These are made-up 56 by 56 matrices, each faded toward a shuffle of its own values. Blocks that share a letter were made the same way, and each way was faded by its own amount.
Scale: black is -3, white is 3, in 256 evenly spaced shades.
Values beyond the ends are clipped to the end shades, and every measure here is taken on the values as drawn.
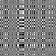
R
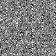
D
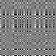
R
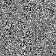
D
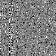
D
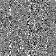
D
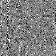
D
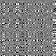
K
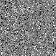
D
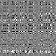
K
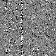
D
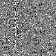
D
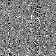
D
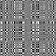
R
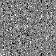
D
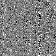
D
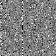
D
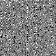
D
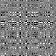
K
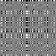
R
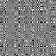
K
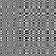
R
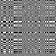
R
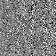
D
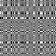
R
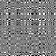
K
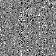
D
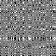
K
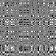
K
